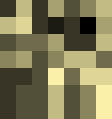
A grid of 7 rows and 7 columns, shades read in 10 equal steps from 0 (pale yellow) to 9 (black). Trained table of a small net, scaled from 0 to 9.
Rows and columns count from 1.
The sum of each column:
40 30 43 22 39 31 13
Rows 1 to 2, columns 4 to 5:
3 6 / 8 7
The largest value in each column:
7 7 7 8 7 9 5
